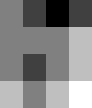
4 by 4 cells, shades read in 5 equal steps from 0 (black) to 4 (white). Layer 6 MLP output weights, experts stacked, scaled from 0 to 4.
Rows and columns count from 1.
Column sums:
9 6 7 11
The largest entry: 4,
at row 4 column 4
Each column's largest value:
3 2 3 4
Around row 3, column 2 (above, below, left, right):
2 2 2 2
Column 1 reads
2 2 2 3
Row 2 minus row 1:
0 1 2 2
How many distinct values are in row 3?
3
